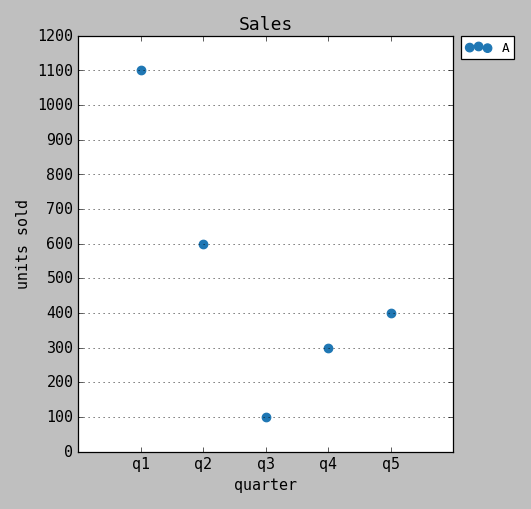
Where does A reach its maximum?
q1
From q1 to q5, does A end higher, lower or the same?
lower
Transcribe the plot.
Title: Sales
x-axis: quarter, ticks q1 q2 q3 q4 q5
y-axis: units sold, ticks 0 100 200 300 400 500 600 700 800 900 1000 1100 1200
Legend: A
Values:
A: 1100 600 100 300 400
